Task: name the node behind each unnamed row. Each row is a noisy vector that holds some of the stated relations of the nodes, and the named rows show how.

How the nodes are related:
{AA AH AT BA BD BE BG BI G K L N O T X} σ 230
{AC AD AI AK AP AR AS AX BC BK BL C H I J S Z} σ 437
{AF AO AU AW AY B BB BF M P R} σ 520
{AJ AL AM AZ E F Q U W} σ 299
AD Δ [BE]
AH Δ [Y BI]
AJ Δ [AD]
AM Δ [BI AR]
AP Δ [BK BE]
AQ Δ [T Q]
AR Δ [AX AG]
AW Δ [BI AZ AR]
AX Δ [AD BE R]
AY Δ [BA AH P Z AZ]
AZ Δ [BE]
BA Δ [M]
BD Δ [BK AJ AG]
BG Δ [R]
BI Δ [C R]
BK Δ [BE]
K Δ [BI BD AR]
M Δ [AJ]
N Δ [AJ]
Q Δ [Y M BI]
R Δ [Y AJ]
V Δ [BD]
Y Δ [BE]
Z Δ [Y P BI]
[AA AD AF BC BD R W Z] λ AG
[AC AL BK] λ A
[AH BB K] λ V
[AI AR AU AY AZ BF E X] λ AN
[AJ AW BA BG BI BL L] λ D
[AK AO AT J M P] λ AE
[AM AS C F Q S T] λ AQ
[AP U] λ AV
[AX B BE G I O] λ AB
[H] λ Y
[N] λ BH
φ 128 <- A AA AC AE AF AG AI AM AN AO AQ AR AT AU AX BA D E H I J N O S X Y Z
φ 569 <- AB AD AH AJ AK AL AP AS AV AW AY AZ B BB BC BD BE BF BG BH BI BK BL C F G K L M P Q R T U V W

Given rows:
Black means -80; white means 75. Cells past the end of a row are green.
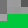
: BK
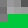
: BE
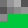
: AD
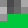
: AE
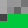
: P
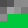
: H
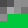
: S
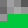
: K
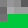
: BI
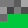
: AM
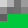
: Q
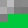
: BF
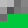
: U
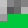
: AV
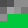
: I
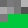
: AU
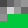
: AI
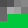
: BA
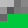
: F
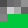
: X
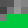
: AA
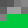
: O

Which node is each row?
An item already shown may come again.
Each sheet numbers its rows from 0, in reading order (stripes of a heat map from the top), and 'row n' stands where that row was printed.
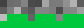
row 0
N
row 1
Z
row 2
BC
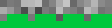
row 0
AU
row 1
AJ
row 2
AZ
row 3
AY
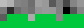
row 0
W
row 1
AP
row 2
AG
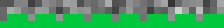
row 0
BA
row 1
AX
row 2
BD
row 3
AO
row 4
AA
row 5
AF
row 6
AR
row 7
Y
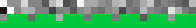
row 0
T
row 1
E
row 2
AQ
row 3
M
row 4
AJ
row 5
AZ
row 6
AN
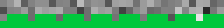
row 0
BC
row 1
AH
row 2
E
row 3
AH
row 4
R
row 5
AW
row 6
C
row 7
V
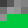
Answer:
AX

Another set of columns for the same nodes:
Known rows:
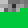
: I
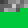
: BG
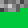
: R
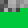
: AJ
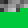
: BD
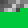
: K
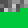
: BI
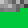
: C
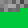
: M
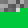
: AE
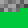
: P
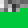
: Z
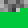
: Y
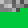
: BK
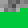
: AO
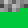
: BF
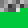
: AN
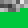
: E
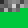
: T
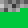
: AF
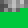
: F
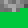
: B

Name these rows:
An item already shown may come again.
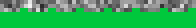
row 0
BA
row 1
Z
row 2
AP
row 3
BK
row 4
Q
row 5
V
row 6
AH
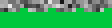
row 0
BC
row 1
E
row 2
AG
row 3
Y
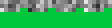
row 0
AU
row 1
W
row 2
AW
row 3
AR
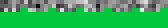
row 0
BE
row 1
X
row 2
AZ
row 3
AX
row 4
P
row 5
AI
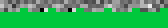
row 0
AF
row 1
AQ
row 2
AQ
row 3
AA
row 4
AO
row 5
AD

